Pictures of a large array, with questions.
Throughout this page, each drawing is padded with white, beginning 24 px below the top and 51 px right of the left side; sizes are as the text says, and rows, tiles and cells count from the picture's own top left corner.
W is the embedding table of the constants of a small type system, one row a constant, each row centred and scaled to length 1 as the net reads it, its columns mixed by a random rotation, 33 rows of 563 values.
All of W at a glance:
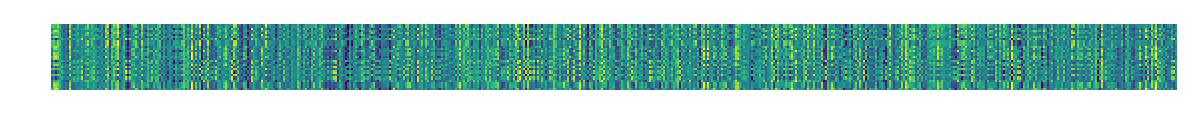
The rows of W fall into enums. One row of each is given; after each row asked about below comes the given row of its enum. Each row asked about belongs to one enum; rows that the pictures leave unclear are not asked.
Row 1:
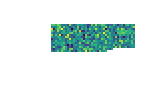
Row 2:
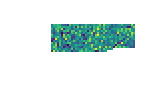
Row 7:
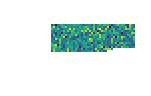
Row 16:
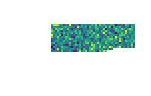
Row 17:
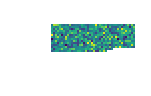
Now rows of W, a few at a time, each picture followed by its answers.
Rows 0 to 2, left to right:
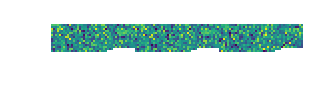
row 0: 1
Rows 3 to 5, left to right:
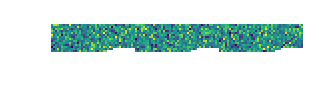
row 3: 16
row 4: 1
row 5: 2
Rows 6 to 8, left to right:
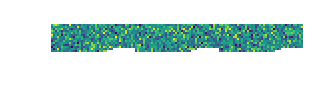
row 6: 16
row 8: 1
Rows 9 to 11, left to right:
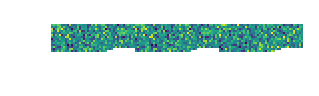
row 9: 1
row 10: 1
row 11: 16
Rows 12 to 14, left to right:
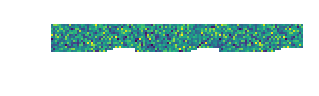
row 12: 17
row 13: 2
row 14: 17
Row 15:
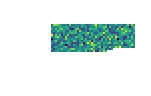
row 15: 17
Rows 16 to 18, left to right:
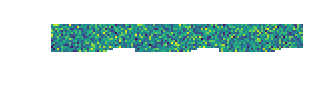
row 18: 7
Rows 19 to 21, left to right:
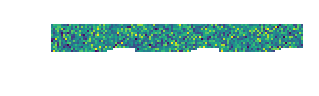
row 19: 2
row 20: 17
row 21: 7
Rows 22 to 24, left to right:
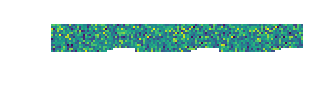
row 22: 1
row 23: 7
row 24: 7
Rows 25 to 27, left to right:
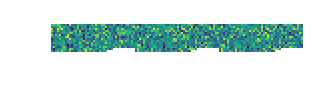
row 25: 1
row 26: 7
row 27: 7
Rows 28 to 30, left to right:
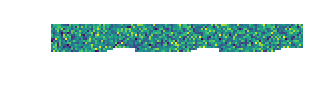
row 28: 2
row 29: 17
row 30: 17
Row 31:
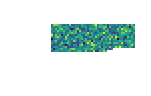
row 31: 17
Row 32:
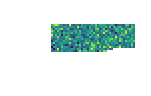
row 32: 16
